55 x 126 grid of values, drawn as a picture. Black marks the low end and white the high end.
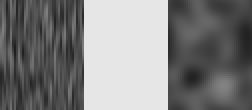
It is made of 1 by 3 panels. Panel 1,1: low, streaked downward. Panel 1,2: very high, flat. Panel 1,3: low, smooth.
